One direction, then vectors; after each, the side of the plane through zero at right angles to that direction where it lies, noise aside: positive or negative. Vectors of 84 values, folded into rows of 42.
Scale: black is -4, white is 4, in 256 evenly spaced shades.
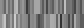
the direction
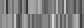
positive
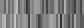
positive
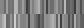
positive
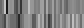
negative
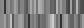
positive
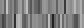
negative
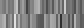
positive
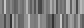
negative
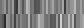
negative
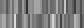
positive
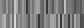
positive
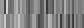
positive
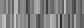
positive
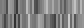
negative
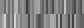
positive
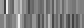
positive
